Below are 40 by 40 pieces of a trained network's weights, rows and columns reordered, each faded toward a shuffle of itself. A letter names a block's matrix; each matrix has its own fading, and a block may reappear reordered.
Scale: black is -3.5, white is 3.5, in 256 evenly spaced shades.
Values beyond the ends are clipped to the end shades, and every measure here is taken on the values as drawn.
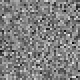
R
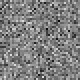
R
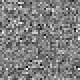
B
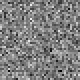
R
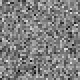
R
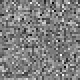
B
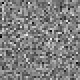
R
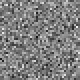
R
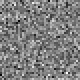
R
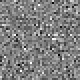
B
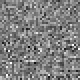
B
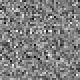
B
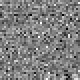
B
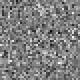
B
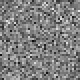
R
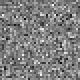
B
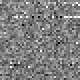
B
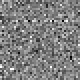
B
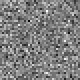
R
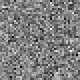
R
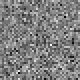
R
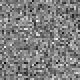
R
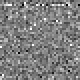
B
